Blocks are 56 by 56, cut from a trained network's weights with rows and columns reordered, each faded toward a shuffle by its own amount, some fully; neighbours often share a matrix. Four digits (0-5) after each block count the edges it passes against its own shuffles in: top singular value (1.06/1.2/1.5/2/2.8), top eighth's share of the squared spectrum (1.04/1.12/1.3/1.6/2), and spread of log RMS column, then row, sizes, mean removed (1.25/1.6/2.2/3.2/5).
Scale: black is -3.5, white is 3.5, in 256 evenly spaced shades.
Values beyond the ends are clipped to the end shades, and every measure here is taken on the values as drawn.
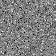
0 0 0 0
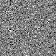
2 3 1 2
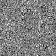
2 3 0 0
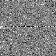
3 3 0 2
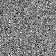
0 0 0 0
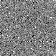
2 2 0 1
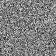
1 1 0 0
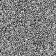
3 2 0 0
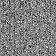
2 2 0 1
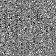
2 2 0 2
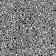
0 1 0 0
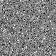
0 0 0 0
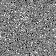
0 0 0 0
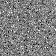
0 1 0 0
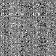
3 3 1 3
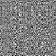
3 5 3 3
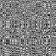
4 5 3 3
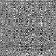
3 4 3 1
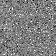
0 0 0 0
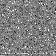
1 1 0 0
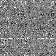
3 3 2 1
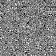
2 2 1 0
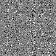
2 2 2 0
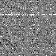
3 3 2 1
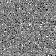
0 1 0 0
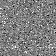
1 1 0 0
